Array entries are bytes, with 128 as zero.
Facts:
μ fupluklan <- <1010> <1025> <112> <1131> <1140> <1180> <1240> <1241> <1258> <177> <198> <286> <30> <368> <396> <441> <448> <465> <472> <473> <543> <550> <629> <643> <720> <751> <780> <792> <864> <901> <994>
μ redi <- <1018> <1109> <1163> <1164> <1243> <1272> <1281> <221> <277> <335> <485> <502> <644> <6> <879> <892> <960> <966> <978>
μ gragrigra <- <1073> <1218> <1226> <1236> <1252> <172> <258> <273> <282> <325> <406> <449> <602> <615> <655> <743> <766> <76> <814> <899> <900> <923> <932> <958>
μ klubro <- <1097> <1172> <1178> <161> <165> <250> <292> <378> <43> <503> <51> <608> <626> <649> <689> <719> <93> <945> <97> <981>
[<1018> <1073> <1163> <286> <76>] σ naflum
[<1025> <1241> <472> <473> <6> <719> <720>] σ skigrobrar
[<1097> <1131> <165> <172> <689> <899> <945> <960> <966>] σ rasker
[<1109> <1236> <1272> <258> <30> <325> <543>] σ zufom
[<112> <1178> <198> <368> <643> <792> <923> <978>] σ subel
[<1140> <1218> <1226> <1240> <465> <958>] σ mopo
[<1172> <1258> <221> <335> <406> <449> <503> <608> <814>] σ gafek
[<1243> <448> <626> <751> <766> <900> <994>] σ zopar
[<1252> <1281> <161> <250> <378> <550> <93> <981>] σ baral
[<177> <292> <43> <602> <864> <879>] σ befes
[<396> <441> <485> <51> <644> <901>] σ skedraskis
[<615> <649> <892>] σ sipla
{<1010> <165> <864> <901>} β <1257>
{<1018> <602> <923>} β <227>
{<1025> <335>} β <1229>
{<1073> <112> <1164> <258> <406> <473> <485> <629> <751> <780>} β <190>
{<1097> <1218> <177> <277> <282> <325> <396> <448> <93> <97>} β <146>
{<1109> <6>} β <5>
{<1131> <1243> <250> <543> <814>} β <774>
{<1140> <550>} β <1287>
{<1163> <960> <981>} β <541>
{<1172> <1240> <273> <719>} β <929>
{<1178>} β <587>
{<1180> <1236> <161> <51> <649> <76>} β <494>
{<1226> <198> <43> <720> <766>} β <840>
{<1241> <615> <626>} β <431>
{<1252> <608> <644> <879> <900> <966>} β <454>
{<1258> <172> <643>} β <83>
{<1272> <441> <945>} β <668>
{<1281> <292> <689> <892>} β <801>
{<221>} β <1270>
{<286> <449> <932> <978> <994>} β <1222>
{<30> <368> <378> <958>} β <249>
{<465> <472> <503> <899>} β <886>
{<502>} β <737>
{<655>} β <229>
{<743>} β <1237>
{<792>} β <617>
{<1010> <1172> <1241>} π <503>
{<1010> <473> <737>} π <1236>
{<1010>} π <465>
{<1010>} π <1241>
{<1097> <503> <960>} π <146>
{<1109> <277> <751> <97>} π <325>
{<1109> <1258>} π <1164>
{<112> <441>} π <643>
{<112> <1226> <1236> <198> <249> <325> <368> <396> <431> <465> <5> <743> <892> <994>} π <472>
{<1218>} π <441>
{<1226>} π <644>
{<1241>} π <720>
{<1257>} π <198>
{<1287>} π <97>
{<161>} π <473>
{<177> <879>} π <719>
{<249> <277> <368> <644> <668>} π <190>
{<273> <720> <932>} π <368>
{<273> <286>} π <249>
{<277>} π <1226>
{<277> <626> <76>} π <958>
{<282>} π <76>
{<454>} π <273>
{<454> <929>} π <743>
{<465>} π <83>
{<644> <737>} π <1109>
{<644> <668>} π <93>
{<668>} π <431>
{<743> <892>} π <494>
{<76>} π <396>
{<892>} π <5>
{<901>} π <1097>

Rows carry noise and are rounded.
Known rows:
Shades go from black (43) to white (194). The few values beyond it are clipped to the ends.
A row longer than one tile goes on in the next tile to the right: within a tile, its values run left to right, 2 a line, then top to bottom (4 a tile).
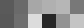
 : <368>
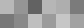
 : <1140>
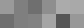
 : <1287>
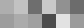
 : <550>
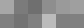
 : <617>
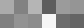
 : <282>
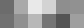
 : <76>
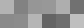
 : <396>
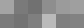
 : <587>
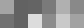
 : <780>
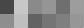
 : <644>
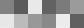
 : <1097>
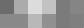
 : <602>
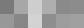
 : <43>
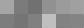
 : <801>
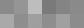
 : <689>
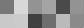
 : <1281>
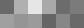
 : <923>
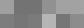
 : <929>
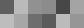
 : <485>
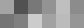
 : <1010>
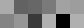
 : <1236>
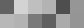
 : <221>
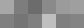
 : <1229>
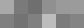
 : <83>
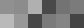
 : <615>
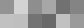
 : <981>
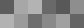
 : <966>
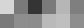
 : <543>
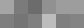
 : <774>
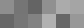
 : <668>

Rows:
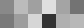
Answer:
<1258>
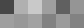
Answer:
<879>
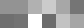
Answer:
<864>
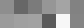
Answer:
<1241>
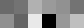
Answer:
<112>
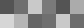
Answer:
<960>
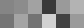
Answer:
<277>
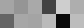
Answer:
<97>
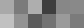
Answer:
<649>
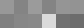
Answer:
<655>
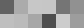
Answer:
<1172>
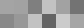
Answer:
<441>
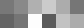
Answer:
<286>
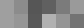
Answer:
<258>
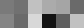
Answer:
<198>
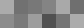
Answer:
<472>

